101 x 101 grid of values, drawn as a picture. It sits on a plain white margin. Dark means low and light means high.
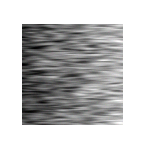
Grain: streaks across. Ninth with the lowest average: bottom left. Slope: up to the right.
